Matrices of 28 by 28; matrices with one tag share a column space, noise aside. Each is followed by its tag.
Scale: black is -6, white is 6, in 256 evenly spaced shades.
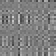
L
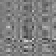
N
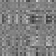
L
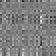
L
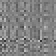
N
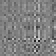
N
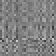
N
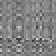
N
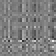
N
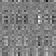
L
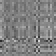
N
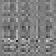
N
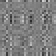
L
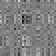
L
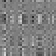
L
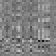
N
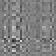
N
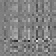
N
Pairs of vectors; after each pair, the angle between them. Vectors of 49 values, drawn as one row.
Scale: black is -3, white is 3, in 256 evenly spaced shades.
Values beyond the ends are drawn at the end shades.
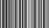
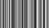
partly aligned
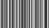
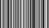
nearly opposite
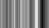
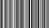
orthogonal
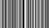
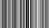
partly aligned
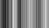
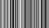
partly opposed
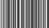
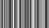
partly opposed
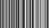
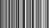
nearly parallel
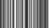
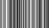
orthogonal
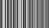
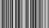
partly opposed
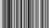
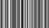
partly opposed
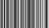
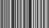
orthogonal
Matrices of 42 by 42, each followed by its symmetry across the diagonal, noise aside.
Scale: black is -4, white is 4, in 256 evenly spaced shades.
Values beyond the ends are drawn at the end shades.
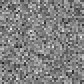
neither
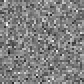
neither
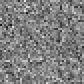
antisymmetric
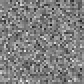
antisymmetric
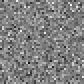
neither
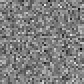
neither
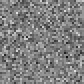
neither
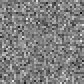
antisymmetric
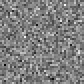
antisymmetric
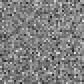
antisymmetric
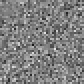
antisymmetric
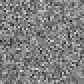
antisymmetric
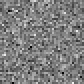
neither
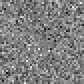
antisymmetric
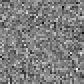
neither
